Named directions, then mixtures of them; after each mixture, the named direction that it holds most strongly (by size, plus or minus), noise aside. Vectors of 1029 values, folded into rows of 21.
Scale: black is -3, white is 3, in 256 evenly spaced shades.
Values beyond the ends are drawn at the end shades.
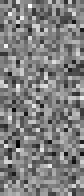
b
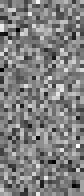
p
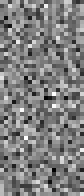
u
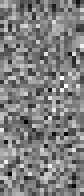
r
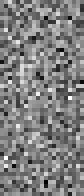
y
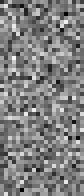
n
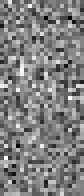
y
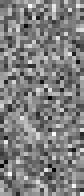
r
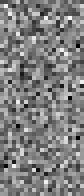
y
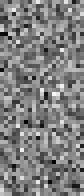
p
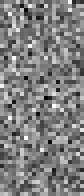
u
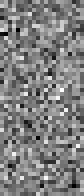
p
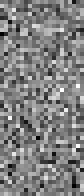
p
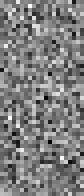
b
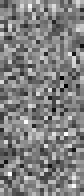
r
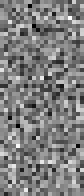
p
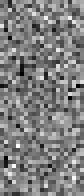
y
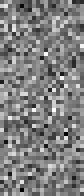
r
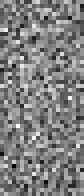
y
